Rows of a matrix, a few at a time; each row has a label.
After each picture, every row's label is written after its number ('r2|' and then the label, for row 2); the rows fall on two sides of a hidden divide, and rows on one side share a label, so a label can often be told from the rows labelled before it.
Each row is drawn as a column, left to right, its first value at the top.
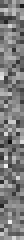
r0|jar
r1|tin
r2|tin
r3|tin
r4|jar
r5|jar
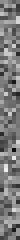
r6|tin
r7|tin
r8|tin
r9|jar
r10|jar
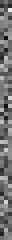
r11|jar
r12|jar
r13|tin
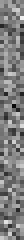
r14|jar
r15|jar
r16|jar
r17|jar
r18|tin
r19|jar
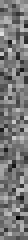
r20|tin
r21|jar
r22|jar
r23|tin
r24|jar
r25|jar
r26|jar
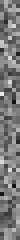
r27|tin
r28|jar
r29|tin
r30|jar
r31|tin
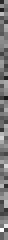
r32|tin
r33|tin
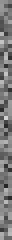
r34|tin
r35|jar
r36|jar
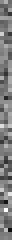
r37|tin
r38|jar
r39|jar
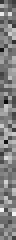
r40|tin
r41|tin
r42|tin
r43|jar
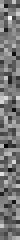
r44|tin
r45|jar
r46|jar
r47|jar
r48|tin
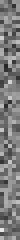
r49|tin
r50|jar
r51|tin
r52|jar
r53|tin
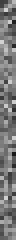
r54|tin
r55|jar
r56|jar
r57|jar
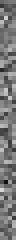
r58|jar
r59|jar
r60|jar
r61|jar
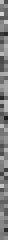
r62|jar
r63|jar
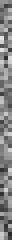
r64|jar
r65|jar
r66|tin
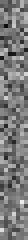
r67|jar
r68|jar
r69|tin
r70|jar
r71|jar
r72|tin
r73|jar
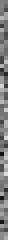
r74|jar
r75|tin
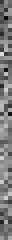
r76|tin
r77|tin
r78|jar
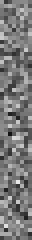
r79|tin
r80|tin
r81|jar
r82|jar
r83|tin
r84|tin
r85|jar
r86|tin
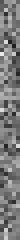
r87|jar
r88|jar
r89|jar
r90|jar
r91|tin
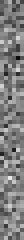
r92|jar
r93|tin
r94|tin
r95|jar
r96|tin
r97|tin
